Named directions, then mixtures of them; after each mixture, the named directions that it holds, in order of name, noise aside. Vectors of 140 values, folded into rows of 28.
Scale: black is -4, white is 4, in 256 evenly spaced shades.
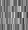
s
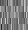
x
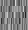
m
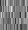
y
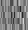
s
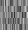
s, y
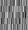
m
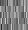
x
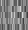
s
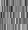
y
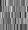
y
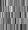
y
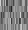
m, y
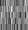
x, y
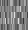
s, x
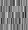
m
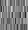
m, y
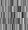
s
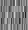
m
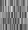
s, y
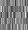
m, y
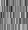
y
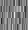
m, s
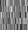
y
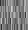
x, y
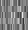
s
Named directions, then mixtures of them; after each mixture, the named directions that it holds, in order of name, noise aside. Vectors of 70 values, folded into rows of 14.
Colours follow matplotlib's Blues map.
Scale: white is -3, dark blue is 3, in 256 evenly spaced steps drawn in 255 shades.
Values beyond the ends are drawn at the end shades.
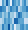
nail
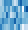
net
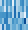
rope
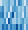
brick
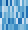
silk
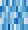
nail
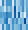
rope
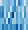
brick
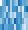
brick, nail, net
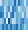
brick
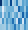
brick, nail, silk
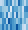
brick, net, silk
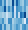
rope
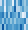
brick, rope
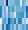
nail, silk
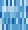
rope, silk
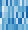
silk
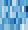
net, silk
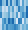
silk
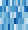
nail, net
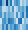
silk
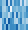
brick, silk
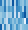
rope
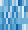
brick, net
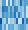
silk
